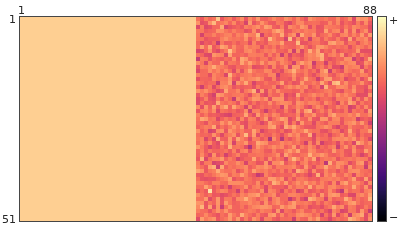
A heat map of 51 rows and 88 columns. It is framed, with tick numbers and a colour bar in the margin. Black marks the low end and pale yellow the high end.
It is made of 1 by 2 panels. Panel 1,1: very high, flat. Panel 1,2: high, fine-grained.
